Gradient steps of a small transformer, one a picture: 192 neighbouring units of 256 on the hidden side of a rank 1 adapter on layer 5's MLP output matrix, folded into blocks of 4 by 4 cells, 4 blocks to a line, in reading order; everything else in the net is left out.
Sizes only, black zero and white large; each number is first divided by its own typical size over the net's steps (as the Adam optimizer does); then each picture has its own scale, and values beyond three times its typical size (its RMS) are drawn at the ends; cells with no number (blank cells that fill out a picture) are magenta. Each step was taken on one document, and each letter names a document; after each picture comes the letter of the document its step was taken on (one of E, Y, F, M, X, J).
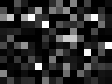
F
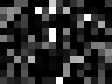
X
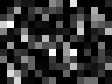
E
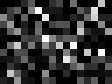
E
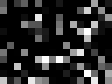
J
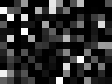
X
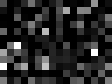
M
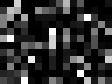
X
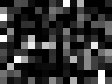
X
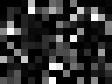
E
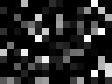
J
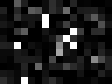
F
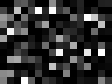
F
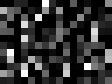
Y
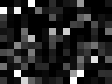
X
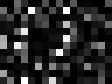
F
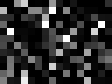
F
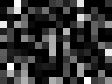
X
